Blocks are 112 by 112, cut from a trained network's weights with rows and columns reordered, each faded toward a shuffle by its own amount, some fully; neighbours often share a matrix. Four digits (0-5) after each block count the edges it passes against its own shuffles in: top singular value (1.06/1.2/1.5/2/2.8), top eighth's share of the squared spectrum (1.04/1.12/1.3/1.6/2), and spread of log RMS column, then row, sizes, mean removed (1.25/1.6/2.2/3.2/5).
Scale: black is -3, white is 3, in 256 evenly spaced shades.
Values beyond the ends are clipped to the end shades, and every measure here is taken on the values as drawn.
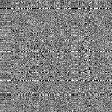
5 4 2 3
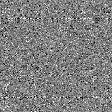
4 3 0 2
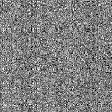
4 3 1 2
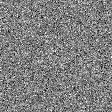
0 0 0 0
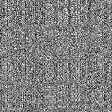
4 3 1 2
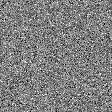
2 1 0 1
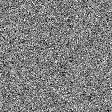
1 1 0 0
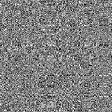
4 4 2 3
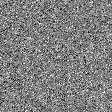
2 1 0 0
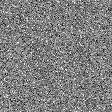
0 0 0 0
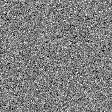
0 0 0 0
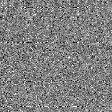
4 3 1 2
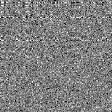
4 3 1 2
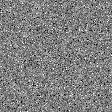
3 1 0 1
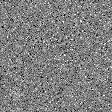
0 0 0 0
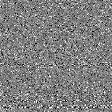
3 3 0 3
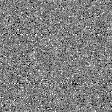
3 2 1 2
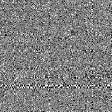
4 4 2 3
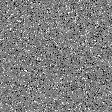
0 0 0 0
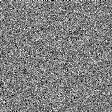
2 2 0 1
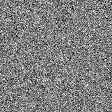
1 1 0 0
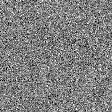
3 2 1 1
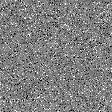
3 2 0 1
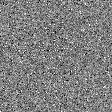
2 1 0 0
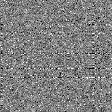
4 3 2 2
